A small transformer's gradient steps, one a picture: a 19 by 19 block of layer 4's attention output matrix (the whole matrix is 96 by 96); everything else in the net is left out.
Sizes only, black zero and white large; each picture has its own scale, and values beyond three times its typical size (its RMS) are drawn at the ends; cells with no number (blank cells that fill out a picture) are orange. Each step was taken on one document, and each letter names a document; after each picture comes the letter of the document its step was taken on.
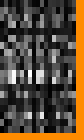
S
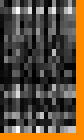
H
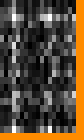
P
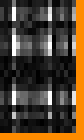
P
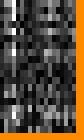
P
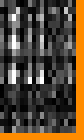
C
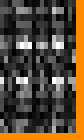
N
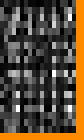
C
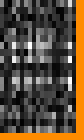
C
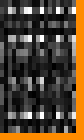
N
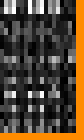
S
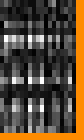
H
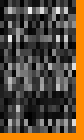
N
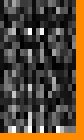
S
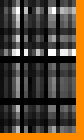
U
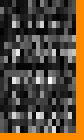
H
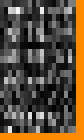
H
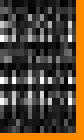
H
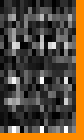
S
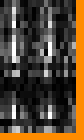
P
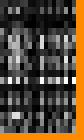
N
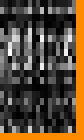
N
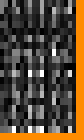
S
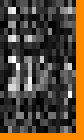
C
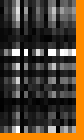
U
